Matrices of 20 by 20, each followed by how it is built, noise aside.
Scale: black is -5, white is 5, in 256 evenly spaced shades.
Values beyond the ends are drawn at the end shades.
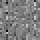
uneven columns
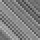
Toeplitz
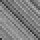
Toeplitz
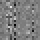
uneven columns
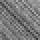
Toeplitz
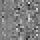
uneven columns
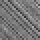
Toeplitz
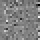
uneven columns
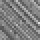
Toeplitz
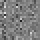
uneven columns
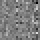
uneven columns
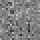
uneven columns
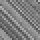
Toeplitz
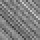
Toeplitz
